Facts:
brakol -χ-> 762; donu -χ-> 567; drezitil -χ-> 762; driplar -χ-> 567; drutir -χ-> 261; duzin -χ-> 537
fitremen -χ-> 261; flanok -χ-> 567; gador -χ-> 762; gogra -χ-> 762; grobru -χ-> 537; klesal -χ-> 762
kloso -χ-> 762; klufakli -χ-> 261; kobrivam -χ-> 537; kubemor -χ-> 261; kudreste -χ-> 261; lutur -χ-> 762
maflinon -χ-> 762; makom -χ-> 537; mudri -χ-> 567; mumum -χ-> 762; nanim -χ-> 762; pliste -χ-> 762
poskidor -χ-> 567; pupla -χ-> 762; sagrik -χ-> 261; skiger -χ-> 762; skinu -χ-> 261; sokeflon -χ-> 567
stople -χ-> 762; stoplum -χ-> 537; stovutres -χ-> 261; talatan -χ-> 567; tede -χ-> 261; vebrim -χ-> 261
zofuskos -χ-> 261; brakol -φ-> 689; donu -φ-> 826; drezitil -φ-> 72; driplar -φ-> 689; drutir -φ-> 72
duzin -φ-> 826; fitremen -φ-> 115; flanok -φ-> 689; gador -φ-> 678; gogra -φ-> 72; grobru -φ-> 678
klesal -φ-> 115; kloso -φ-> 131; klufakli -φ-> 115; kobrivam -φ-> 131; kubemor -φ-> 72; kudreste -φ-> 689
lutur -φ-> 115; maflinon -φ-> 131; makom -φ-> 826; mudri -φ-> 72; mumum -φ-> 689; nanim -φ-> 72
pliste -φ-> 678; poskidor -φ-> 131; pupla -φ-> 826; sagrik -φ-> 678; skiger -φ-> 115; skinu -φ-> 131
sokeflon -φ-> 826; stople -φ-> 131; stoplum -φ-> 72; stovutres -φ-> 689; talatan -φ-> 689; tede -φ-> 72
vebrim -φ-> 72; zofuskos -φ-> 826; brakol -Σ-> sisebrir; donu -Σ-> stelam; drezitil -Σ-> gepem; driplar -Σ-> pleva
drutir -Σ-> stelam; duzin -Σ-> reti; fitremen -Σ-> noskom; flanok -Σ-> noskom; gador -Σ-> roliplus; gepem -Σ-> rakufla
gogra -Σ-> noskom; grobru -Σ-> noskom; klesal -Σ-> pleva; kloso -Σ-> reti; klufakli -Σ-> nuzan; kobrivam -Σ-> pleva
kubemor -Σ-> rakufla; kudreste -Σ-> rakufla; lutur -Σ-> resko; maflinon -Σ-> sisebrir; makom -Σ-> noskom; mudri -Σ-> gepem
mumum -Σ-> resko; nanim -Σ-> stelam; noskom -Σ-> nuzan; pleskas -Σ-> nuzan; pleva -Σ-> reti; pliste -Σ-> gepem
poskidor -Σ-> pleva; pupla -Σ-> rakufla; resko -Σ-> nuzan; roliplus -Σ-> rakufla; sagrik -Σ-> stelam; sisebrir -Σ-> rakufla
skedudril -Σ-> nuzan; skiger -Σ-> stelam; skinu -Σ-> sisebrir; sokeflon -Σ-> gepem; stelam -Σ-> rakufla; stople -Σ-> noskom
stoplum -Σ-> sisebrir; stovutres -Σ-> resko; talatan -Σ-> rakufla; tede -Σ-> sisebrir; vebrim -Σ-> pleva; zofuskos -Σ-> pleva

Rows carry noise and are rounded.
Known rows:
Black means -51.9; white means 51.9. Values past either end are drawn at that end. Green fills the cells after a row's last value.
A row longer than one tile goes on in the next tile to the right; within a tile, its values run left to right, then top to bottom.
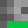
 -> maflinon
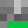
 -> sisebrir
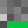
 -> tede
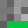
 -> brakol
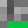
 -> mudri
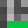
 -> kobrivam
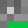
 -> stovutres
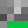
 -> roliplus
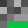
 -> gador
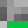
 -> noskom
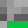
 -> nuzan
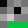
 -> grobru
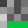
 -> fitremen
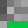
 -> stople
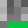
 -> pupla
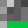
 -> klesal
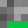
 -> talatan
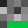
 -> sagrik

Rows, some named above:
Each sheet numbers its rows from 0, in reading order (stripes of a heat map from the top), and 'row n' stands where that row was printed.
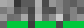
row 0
vebrim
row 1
kobrivam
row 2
tede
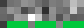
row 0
skinu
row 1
makom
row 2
sisebrir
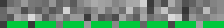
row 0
skinu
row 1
stoplum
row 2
stovutres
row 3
reti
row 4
stelam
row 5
sokeflon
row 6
duzin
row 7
mumum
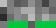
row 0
driplar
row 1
drutir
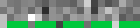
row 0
gogra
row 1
makom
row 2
kudreste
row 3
donu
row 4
lutur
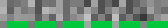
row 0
nanim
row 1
mudri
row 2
drezitil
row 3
klufakli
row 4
klufakli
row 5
kloso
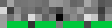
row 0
skiger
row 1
stoplum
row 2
poskidor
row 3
duzin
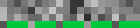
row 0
drutir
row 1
flanok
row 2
zofuskos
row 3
pleva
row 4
kubemor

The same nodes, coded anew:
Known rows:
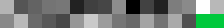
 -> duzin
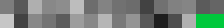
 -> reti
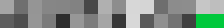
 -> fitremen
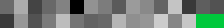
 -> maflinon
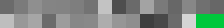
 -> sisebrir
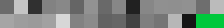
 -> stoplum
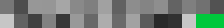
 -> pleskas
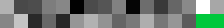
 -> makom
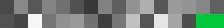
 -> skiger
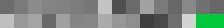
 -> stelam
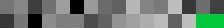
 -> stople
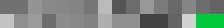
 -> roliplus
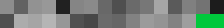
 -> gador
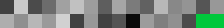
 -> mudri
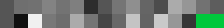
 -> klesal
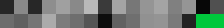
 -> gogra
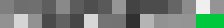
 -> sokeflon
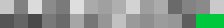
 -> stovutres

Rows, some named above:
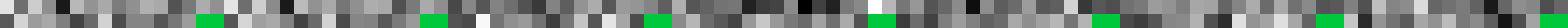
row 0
sagrik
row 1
sagrik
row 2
skiger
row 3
duzin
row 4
kloso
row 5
mumum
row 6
pleva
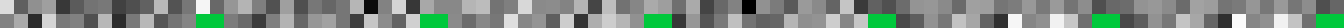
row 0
grobru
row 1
poskidor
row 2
talatan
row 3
maflinon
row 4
brakol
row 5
brakol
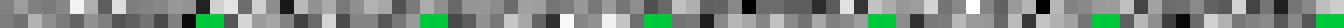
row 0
vebrim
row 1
sagrik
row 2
brakol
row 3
kobrivam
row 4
driplar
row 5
zofuskos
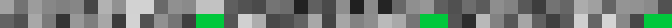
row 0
klufakli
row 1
pupla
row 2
lutur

